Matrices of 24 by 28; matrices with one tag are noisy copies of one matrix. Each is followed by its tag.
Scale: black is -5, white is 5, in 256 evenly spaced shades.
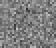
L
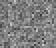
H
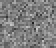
H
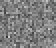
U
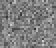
H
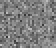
U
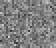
U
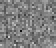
U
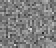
U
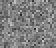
H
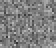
U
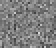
L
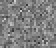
H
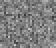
U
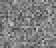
H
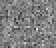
H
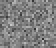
H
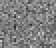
L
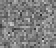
H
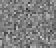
L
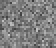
H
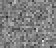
H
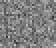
U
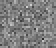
H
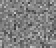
L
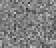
L
